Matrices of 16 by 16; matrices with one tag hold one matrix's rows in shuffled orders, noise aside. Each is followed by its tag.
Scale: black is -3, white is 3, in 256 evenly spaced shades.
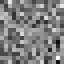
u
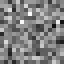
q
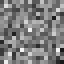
q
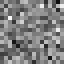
u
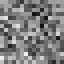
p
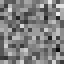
u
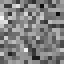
p
